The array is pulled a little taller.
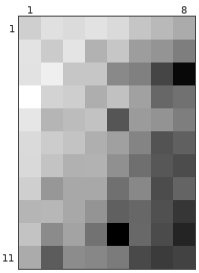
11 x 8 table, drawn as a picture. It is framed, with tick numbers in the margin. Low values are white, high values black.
The middle left is the smoothest part. There is an overall slope up to the bottom right. No regular stripes run through it. The top left is the ninth with the lowest average.
